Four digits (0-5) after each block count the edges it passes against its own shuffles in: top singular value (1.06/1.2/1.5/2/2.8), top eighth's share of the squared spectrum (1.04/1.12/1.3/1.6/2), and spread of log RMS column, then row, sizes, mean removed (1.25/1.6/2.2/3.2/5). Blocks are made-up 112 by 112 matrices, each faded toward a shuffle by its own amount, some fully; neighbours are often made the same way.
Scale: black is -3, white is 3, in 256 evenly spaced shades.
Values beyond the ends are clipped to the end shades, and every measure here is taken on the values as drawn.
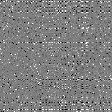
5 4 2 3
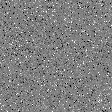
0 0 0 0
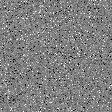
0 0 0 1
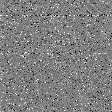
2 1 0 1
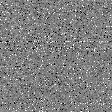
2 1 0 2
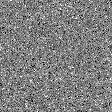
0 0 0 0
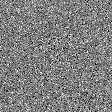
0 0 0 0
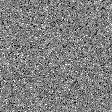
0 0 0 0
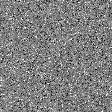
0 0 1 0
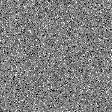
0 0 1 0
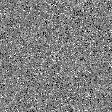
0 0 1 0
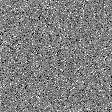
0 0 0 0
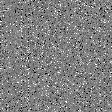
1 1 2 0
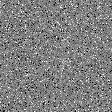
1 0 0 0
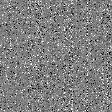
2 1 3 0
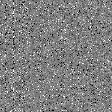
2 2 2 0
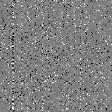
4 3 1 1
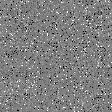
3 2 1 1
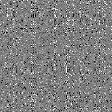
4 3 3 2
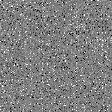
3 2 1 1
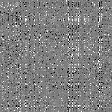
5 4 3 2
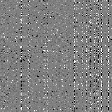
5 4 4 2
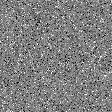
2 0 0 0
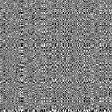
5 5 4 4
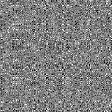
5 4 3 3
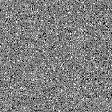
4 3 1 1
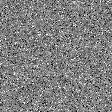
2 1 0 0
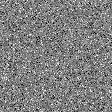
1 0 0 0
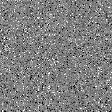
3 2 2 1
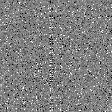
3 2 2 0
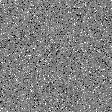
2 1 0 0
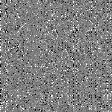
4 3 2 1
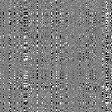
5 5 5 3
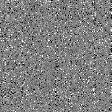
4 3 2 1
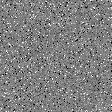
2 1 0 0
